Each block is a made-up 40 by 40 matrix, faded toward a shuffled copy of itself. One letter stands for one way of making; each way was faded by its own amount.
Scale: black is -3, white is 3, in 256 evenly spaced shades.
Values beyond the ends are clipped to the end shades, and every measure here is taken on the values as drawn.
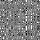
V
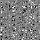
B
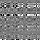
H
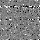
B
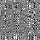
V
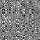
V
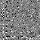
B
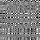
H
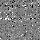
B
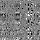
V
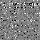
B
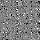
B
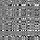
H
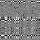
H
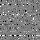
B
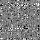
B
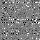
B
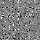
B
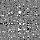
B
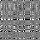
H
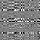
H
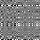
H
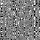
V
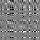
H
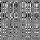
H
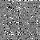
B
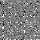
B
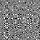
V
